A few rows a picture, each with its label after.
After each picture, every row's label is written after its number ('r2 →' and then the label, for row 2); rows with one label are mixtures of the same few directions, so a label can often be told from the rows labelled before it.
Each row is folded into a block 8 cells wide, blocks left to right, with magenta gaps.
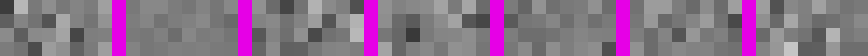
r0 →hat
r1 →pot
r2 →pot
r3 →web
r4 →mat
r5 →pot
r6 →hat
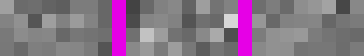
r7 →hat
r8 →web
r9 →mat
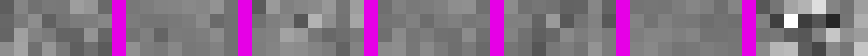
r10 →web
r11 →web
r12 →hat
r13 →web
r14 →hat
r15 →mat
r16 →hat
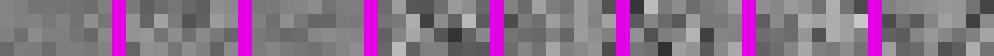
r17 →web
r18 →pot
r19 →hat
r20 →web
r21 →mat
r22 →hat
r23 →mat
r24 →pot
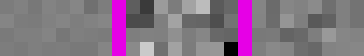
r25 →mat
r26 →mat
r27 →hat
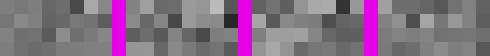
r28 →mat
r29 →web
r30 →mat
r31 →hat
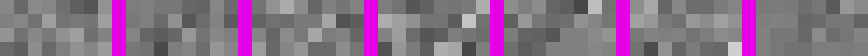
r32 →web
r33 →hat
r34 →pot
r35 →pot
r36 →mat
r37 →mat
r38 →mat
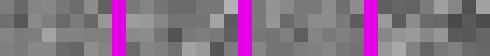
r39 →pot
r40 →pot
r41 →pot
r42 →mat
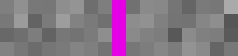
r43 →pot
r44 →pot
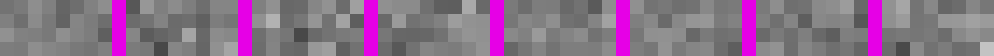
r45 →pot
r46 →hat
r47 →pot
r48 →mat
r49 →web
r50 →hat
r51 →web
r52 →mat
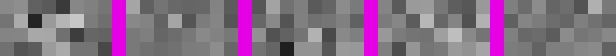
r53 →hat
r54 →hat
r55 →hat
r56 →web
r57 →mat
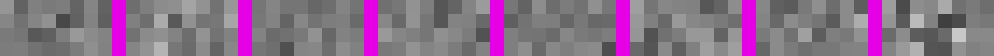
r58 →hat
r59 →hat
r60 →hat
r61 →pot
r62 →mat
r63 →web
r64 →pot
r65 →hat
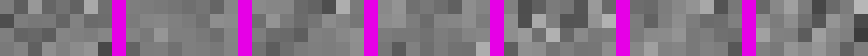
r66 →mat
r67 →web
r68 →mat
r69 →mat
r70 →pot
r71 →mat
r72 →pot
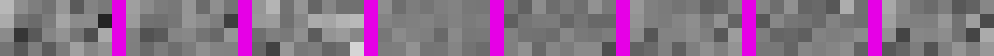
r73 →web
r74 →web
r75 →mat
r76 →hat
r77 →mat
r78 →web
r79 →mat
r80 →web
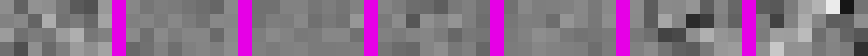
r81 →web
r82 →web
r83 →web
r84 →hat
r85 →hat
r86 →hat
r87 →mat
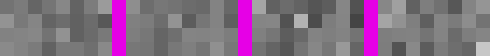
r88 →mat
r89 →hat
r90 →hat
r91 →mat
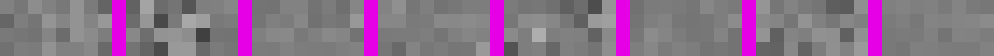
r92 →mat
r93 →hat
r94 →web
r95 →mat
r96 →web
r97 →web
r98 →web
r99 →mat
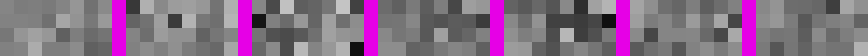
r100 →hat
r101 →hat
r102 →mat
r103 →mat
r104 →mat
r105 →web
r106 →mat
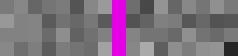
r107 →mat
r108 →mat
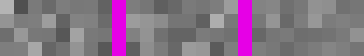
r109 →hat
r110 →pot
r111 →pot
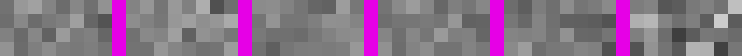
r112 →pot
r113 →mat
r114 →mat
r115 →pot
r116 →mat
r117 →pot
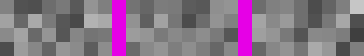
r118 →pot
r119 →pot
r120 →pot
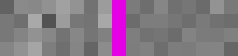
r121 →hat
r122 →mat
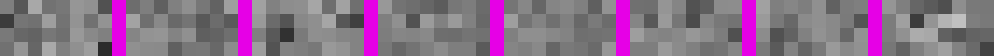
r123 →mat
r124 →mat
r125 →web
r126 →hat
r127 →mat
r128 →pot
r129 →web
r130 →hat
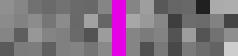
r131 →web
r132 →mat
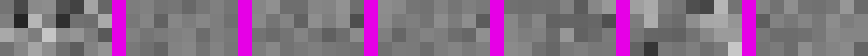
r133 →pot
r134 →hat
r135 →web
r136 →web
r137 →mat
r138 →mat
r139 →mat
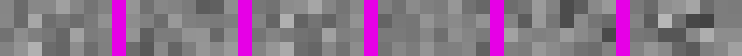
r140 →hat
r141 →web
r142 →hat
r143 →mat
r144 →pot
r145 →hat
